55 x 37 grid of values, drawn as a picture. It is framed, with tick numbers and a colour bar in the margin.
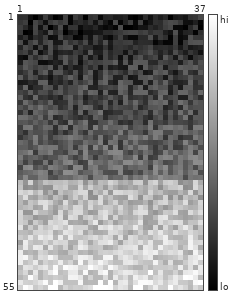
Overall the values sit about 50% of the way up the scale. No regular stripes run through it. The field climbs toward the bottom. The bottom part is higher, past a seam about 60% of the way down.
